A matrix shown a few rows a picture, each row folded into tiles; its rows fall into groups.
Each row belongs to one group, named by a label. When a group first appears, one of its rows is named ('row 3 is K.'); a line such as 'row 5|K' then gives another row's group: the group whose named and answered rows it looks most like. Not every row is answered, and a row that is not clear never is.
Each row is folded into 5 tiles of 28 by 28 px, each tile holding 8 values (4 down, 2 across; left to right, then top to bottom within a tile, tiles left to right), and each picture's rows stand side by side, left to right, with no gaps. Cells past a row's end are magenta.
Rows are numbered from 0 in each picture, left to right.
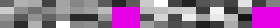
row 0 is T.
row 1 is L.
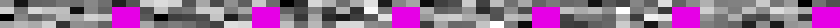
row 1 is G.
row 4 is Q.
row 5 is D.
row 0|Q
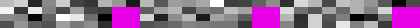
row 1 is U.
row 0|L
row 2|T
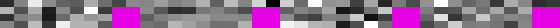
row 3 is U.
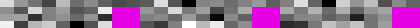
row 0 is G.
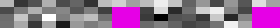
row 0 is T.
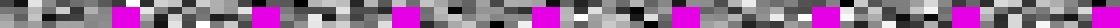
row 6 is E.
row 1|T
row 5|D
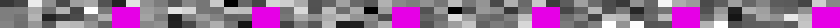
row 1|L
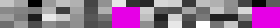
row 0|L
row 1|T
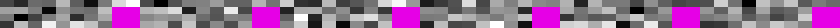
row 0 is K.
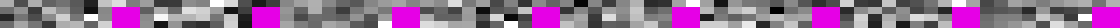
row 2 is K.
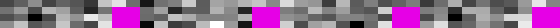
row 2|G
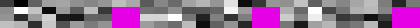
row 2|E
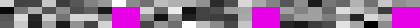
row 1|K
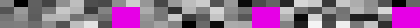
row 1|D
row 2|T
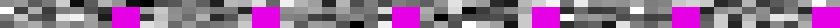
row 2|G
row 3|K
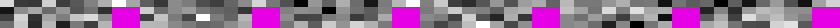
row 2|K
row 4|D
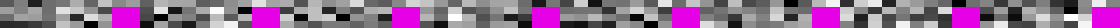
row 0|Q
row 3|E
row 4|Q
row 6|T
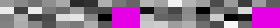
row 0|L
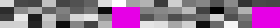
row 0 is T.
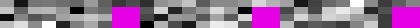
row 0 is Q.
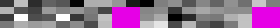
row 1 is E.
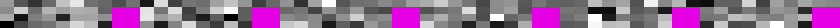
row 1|E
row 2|D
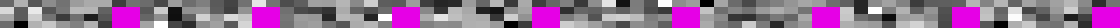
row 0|E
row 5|E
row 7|E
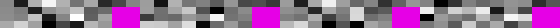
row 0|D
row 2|D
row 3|Q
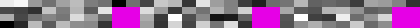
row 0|U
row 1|T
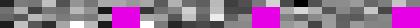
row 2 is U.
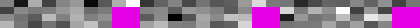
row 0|K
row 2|Q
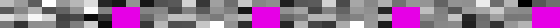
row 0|E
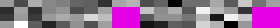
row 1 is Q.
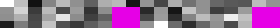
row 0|L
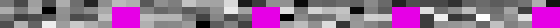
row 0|K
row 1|E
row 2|Q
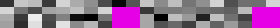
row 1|U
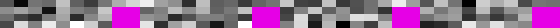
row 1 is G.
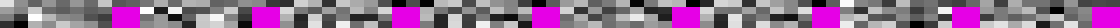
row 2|T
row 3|T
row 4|L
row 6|G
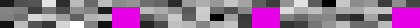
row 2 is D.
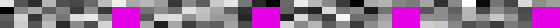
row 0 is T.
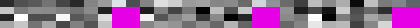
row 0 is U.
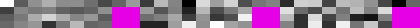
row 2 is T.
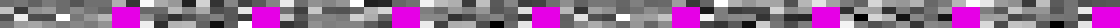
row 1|G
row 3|G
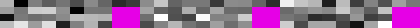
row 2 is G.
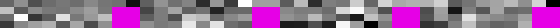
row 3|L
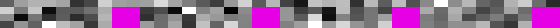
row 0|K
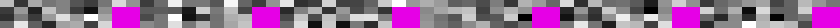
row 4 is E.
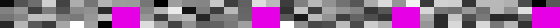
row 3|T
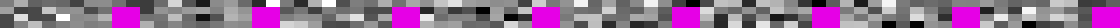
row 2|D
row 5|T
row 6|D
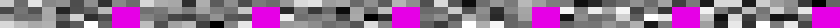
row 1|G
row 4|Q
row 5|T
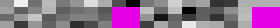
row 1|K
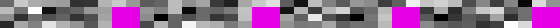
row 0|K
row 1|K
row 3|G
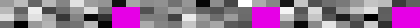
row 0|E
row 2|E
